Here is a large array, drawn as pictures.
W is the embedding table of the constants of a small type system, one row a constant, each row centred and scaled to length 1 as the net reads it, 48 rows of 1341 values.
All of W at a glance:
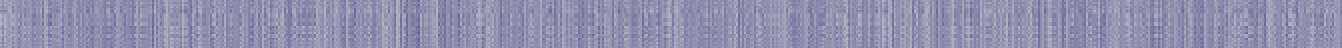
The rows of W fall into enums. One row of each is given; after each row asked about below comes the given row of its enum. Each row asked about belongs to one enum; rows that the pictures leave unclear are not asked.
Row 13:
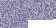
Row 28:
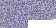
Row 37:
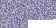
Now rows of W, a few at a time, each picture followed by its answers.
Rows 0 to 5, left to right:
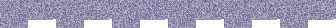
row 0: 13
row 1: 28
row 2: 37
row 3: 13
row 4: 13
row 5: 28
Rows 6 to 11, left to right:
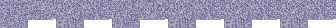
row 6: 28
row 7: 37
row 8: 13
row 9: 37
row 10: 37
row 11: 37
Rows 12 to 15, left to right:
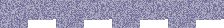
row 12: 37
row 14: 13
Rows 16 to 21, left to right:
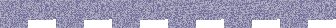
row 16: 13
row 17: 13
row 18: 13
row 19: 28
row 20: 28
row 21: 13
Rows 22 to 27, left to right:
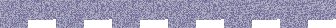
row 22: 13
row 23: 13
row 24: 13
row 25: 13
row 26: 28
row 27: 28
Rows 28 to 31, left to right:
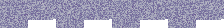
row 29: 37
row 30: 13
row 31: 28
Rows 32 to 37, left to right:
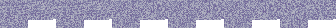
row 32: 28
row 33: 28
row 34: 13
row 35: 13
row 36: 13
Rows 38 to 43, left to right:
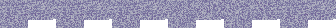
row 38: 28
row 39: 28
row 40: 28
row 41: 13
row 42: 37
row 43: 28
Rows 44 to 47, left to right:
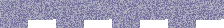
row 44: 13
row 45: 28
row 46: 37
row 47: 28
